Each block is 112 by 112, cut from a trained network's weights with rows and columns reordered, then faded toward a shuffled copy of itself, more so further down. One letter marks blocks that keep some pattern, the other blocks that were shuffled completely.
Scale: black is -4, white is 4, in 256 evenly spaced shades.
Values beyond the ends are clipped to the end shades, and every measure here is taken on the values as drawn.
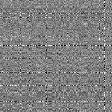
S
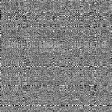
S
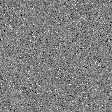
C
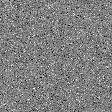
C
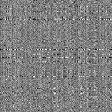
S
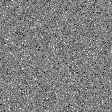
C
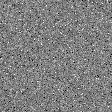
C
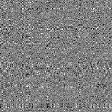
S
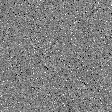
C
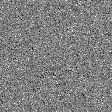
C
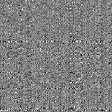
S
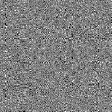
S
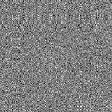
S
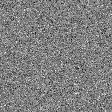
C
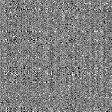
S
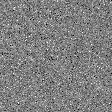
C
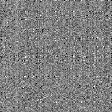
S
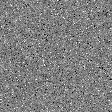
C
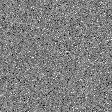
C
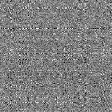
S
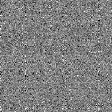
S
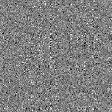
S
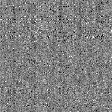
S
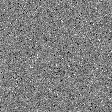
C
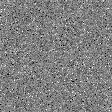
C
